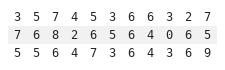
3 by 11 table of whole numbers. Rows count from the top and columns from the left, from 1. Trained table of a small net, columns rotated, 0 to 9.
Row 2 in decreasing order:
8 7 6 6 6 6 5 5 4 2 0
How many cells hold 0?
1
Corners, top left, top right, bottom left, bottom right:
3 7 5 9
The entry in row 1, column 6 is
3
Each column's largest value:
7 6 8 4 7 5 6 6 3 6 9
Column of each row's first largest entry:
3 3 11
